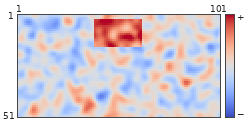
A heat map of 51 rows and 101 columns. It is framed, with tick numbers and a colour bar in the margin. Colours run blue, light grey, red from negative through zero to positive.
Overall the values sit about 50% of the way up the scale. In the top middle lies a patch that is higher than the rest. Values change most from cell to cell in the top middle. There are no regular stripes. The ninth with the highest average is the top middle.
